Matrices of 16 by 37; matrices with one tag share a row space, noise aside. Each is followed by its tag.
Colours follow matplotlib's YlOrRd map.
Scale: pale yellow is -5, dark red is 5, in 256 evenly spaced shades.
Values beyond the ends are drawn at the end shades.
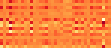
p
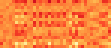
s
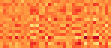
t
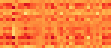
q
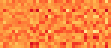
t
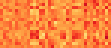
t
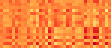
t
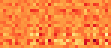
t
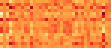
p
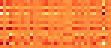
p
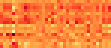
q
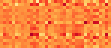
t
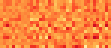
t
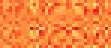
t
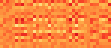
s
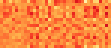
t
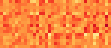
t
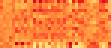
s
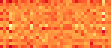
p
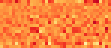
t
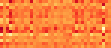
p
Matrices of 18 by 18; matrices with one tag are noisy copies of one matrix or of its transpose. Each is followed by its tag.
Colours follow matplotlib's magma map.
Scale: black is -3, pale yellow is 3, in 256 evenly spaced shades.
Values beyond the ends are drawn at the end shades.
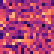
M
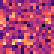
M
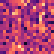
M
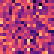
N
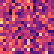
N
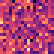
N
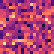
M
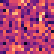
M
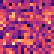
M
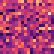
N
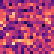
M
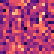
M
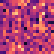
M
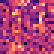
M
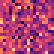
N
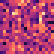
M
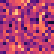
M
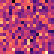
N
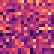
N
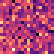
N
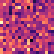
N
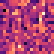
M
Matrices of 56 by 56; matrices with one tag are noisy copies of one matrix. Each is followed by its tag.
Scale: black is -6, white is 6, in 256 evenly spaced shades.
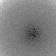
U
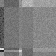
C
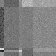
C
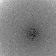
U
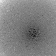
U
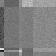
C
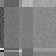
C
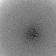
U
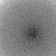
U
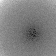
U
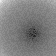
U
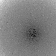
U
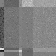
C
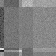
C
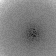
U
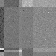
C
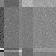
C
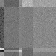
C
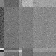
C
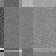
C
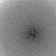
U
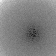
U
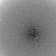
U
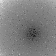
U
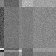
C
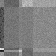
C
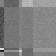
C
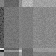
C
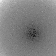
U
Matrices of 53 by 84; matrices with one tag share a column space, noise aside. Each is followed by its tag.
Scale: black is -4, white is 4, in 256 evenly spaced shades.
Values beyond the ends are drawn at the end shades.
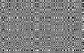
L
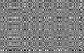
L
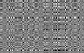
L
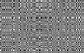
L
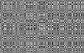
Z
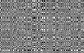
L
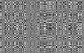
Z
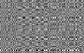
L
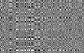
L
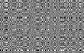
L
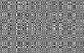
Z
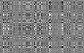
Z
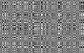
Z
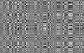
Z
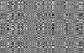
Z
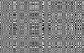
Z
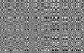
L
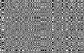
L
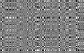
L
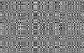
Z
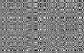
L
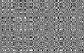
L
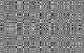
Z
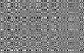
L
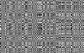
Z
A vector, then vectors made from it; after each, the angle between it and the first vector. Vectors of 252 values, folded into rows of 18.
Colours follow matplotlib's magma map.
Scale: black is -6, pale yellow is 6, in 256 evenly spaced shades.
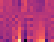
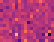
partly opposed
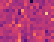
partly aligned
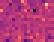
partly aligned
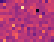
orthogonal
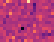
orthogonal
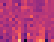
nearly parallel
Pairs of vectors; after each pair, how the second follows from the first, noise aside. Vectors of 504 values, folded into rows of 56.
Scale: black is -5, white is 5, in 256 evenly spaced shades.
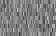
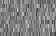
sign-scrambled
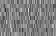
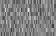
sign-scrambled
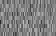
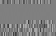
partly zeroed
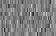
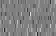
partly zeroed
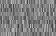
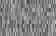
sign-scrambled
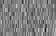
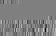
partly zeroed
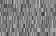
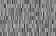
sign-scrambled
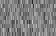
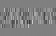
partly zeroed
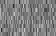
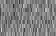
sign-scrambled
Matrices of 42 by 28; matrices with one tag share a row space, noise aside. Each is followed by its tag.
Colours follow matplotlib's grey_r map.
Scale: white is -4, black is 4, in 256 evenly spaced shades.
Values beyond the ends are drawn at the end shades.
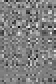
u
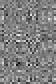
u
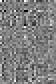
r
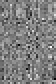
u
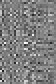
r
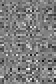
u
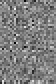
r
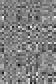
u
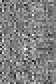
r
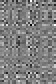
u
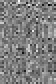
u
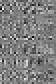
r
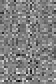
u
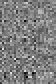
r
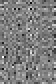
u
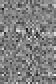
u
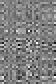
u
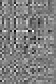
r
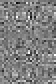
u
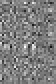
r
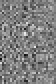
r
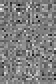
u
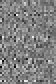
r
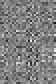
u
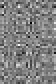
u
